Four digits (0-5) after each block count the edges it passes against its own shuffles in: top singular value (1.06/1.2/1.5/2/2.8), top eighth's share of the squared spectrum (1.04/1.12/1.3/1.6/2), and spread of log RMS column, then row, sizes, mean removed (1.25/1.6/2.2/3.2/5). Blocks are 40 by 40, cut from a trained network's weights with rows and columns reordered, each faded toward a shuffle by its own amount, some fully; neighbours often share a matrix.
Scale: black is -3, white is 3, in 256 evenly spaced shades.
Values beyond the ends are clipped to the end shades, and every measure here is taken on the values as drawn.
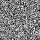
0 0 0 0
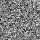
1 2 0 0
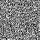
2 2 0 0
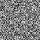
3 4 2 0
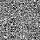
2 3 2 0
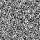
2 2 0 0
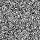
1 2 0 0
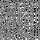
2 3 3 0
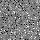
0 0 0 0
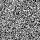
0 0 0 0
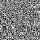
3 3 1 0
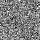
0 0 0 0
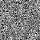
2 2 1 0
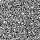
0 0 0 0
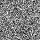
0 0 0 0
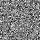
1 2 0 0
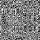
3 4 2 1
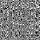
3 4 3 1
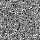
0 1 0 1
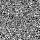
0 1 0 0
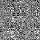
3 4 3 1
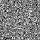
2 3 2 1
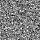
0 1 0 0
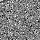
0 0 1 0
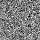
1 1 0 0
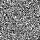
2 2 0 0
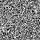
1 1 0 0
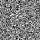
2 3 0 1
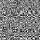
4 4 2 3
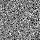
1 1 0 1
